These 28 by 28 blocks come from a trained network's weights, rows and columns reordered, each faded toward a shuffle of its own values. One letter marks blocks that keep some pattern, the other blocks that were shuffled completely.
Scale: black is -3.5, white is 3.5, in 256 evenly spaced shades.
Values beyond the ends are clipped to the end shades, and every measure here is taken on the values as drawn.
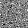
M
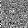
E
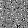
M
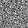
M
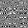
E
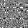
E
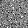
M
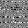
E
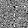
E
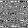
E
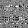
E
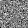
M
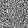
E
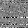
E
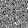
M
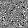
M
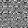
E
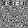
E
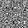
E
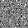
M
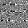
E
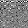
E
